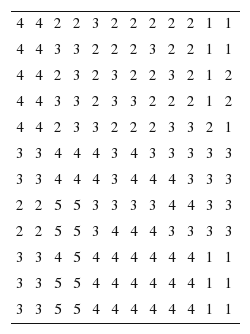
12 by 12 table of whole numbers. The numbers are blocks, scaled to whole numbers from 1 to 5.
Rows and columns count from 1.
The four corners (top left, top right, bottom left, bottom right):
4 1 3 1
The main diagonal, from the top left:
4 4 2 3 3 3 4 3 3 4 1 1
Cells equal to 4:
44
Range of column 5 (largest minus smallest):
2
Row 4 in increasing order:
1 2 2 2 2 2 3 3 3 3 4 4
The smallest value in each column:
2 2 2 2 2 2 2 2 2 2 1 1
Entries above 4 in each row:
0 0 0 0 0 0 0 2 2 1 2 2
